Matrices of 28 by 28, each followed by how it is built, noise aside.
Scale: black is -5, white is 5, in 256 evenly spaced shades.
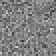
noise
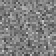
noise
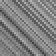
Toeplitz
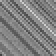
Toeplitz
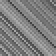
Toeplitz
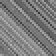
Toeplitz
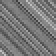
Toeplitz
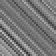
Toeplitz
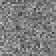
noise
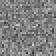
noise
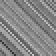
Toeplitz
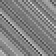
Toeplitz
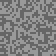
noise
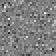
noise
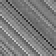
Toeplitz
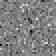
noise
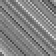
Toeplitz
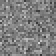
noise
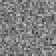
noise
